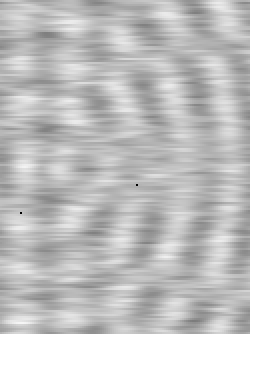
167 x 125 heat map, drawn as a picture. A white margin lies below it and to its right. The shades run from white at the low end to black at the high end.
The values follow a bell shape. There is no overall slope. There are two isolated cells, each far higher than the cells round it. Stripes running up and down repeat 5 times from left to right. Rings spread out from the middle left. On average the colour sits 30% of the way up the scale.
